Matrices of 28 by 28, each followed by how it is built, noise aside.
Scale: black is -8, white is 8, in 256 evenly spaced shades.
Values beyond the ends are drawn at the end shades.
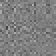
low rank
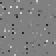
sparse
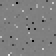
sparse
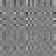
low rank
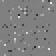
sparse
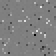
sparse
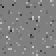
sparse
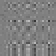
low rank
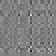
low rank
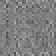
low rank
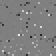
sparse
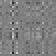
low rank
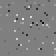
sparse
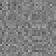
low rank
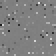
sparse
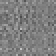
low rank
